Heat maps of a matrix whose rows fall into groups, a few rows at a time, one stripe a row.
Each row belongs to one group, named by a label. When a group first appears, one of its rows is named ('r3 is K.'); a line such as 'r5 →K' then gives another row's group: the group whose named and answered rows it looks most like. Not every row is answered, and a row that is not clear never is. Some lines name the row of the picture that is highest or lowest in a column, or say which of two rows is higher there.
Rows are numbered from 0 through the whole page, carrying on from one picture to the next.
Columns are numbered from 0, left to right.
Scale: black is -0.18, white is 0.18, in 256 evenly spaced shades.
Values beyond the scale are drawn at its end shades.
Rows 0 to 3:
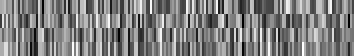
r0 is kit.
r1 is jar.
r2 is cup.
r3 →cup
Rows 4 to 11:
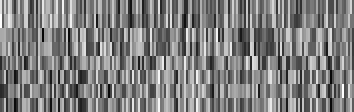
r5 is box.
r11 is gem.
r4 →box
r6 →kit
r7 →kit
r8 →jar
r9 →gem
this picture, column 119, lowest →6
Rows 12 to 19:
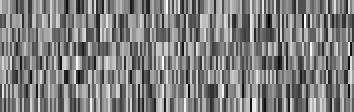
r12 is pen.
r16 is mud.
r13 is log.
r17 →pen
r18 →jar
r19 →jar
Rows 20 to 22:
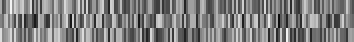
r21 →cup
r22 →pen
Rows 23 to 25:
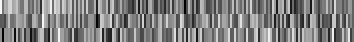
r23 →box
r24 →log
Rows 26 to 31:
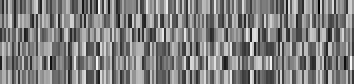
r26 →mud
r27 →box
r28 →jar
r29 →kit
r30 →pen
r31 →kit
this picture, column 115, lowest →27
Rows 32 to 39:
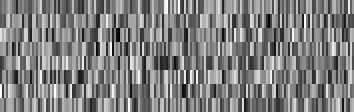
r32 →pen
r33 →log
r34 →mud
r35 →kit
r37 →pen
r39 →mud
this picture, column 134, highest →35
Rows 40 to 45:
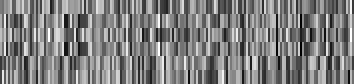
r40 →box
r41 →gem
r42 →pen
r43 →gem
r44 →jar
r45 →jar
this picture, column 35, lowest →44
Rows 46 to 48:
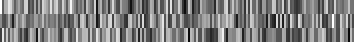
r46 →box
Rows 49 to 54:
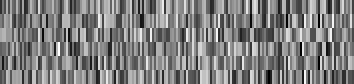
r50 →mud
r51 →kit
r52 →jar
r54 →log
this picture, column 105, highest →51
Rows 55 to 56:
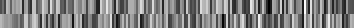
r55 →log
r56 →mud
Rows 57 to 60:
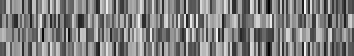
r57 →log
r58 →pen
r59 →kit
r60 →log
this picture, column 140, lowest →58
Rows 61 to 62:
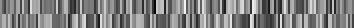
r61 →jar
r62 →kit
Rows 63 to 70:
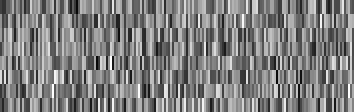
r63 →jar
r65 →box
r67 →kit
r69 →pen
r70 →jar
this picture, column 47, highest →69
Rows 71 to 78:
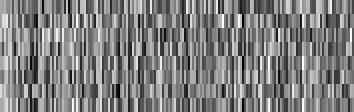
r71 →kit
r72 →cup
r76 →cup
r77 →mud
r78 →cup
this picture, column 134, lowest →71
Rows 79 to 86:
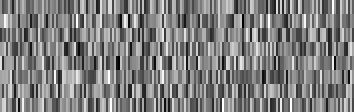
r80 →cup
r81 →jar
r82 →pen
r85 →box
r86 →kit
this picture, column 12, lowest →81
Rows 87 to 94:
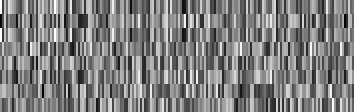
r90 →jar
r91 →box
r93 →kit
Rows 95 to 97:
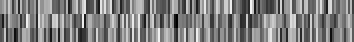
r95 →kit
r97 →gem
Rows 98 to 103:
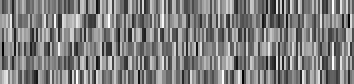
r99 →mud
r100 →box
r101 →cup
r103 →cup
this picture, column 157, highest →101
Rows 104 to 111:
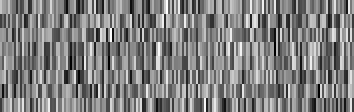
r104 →pen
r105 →jar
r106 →kit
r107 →cup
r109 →pen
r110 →mud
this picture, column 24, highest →111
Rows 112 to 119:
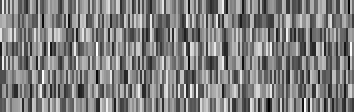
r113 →kit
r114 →pen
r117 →log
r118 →pen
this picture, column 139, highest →115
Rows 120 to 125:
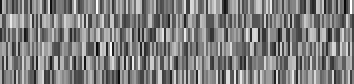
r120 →pen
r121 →box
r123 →kit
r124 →gem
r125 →cup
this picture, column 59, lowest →125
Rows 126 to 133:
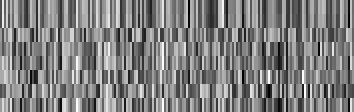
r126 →jar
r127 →jar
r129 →mud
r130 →mud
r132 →log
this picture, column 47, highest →128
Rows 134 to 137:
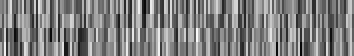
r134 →pen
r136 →gem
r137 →gem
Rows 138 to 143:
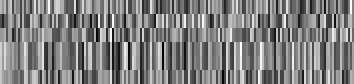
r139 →jar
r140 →kit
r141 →cup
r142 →cup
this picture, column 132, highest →138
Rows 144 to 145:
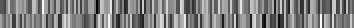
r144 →log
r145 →mud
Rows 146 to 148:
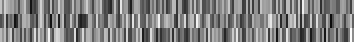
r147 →gem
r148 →pen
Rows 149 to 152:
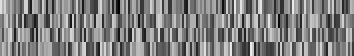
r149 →mud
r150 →cup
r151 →box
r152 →kit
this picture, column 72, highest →150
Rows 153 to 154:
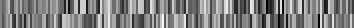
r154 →mud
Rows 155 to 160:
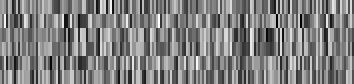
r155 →kit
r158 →kit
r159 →gem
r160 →box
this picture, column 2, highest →156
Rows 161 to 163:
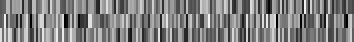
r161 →log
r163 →box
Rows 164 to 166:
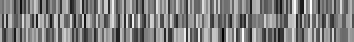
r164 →mud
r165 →gem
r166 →mud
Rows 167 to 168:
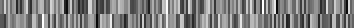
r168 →log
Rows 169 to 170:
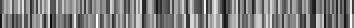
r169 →box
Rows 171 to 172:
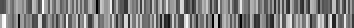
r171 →log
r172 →kit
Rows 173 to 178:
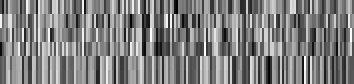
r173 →gem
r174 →pen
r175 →pen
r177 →log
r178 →log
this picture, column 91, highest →176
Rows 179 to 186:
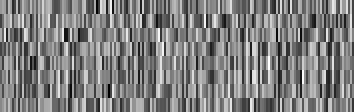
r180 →box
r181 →gem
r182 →jar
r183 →cup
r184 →jar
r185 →cup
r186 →kit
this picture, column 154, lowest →181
